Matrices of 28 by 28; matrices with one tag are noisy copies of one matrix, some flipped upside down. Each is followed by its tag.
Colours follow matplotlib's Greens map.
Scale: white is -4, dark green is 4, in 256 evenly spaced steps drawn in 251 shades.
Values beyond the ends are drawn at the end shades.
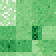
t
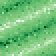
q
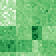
t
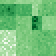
t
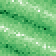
q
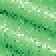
q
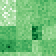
t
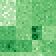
t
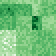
t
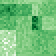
t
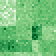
t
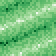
q
